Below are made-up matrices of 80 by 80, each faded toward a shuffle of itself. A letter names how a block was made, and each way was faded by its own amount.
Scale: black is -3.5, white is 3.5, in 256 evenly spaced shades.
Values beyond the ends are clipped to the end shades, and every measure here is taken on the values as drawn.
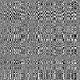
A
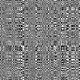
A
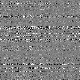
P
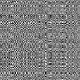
A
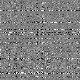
P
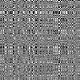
A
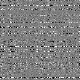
P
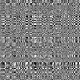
A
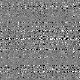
P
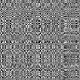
A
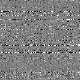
P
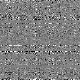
P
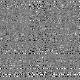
P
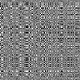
A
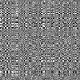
A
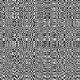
A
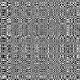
A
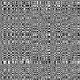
A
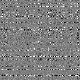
P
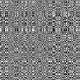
A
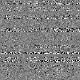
P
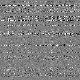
P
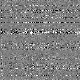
P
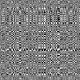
A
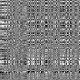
A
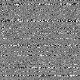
P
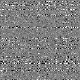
P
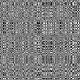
A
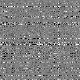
P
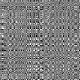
A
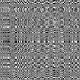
A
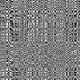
A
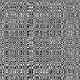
A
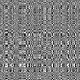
A
